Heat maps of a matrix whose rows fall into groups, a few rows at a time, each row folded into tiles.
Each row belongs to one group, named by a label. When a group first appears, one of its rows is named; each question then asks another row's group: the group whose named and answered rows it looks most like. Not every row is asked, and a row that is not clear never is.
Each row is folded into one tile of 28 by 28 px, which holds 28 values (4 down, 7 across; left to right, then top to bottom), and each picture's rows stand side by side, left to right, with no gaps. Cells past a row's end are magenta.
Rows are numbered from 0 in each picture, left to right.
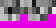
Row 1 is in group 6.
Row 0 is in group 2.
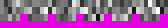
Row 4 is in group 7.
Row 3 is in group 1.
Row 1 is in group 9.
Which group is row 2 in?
9
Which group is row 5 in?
6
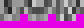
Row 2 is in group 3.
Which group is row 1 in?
2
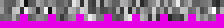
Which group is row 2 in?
9
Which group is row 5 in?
3
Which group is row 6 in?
9
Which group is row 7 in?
6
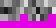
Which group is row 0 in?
2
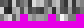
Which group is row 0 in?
1
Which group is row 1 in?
2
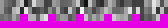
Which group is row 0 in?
9
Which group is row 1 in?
2
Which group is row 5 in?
3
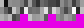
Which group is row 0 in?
6
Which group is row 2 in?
7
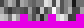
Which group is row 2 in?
6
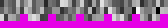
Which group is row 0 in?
7
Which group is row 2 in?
2
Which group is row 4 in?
7
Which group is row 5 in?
3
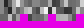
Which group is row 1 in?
9
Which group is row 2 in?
2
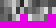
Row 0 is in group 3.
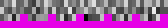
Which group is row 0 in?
1
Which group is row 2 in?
3
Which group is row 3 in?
9
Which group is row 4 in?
1
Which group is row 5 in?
3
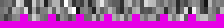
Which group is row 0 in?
9
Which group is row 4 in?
1
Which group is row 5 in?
2
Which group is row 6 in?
7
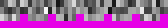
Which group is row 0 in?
2
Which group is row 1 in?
7
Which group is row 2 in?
3
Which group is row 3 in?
2
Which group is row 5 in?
1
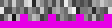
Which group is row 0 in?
1
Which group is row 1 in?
6
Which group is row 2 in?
6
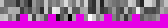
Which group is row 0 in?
6
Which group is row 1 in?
7
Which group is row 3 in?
1
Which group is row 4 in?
9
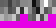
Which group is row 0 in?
7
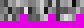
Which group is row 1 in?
3
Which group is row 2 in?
2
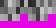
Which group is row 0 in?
3
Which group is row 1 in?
3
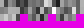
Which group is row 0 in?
6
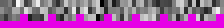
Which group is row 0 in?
9
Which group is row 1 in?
9
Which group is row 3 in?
6
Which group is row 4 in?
3
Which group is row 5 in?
6
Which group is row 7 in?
2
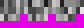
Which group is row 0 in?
7
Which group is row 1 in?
2
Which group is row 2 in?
6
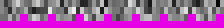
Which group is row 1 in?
2
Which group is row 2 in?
6
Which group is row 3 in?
3
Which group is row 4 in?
9
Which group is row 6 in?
6
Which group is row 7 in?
3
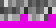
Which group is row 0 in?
2
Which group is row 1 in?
7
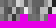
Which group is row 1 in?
9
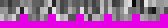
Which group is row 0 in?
7
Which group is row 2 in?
6
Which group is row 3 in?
7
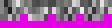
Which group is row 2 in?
9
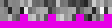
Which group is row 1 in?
6
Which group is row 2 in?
6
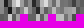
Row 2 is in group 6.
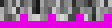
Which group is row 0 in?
3
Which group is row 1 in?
1
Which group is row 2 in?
6
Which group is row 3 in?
3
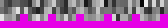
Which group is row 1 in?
2
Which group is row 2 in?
1
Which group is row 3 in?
3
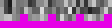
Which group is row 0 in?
1
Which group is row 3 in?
2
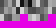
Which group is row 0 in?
3
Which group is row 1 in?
2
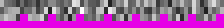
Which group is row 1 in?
7
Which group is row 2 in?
9
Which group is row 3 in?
9
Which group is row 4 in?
1
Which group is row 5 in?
2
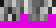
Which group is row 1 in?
9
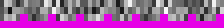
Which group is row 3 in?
2
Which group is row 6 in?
6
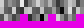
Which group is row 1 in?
9
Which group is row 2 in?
3
